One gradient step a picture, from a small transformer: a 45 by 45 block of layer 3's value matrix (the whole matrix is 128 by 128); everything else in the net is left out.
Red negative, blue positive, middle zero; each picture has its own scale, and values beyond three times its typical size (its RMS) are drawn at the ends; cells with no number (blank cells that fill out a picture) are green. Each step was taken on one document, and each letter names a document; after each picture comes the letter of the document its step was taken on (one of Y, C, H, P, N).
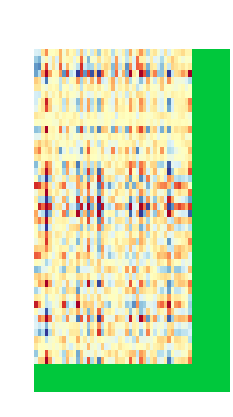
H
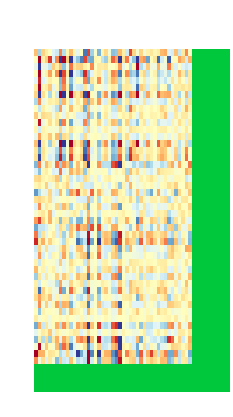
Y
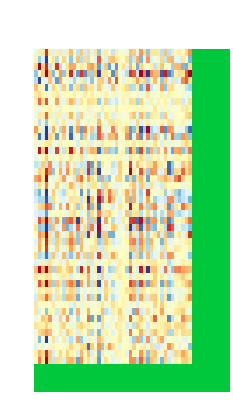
H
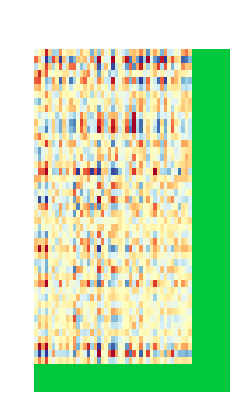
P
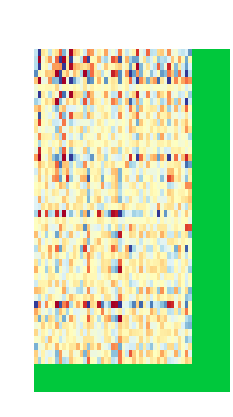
Y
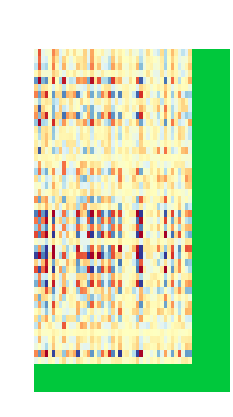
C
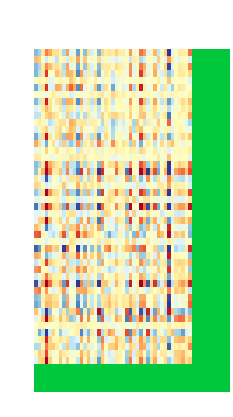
H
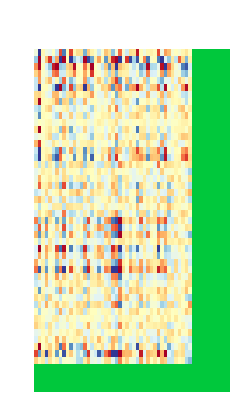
Y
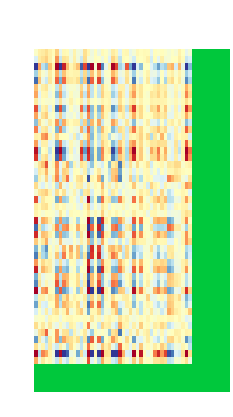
Y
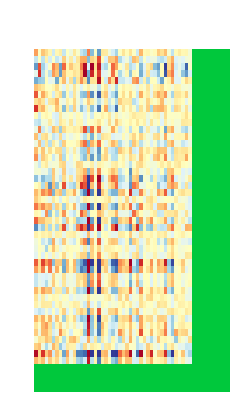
Y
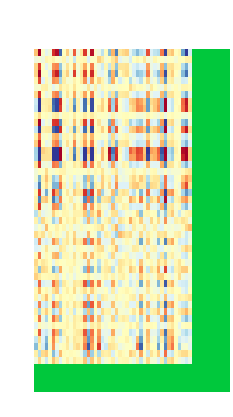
C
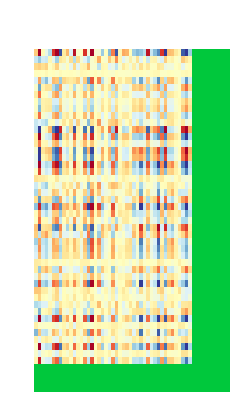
C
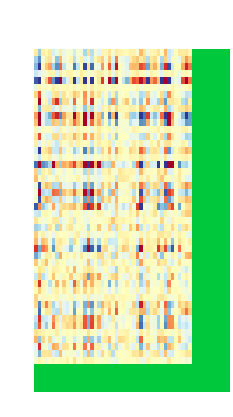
C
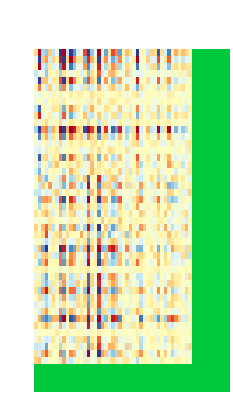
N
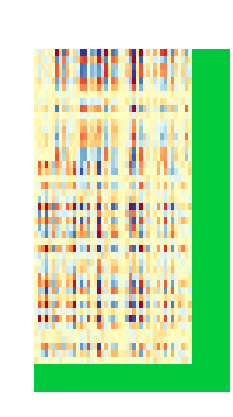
P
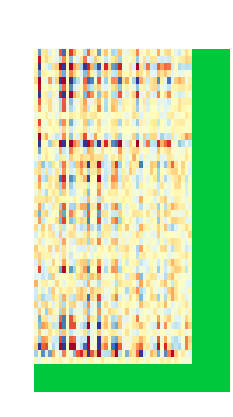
N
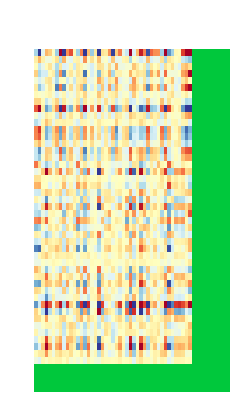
H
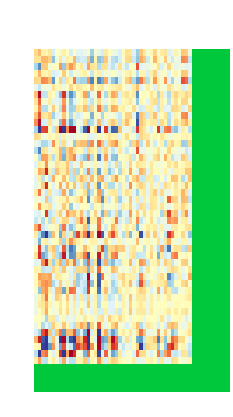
N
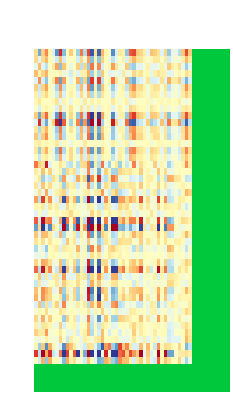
Y
